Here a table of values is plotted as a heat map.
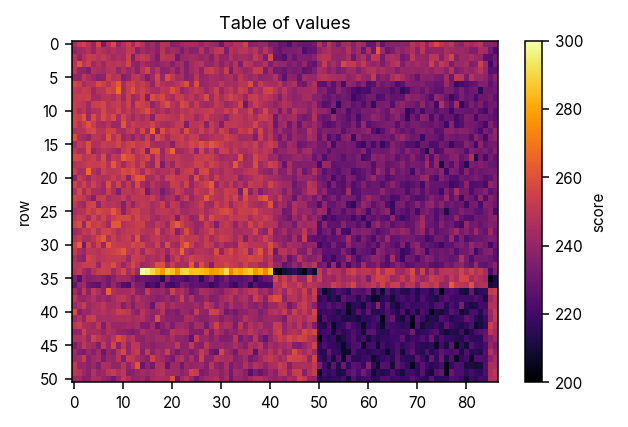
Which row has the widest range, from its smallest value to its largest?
34
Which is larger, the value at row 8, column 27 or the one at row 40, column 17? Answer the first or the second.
the first
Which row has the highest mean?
34
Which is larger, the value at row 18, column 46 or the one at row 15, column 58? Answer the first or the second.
the first
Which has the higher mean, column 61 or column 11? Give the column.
11
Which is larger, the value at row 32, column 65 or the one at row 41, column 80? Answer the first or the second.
the first
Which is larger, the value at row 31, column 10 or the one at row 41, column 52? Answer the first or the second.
the first
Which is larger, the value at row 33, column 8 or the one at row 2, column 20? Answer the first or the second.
the first
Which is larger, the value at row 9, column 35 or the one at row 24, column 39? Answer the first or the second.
the second
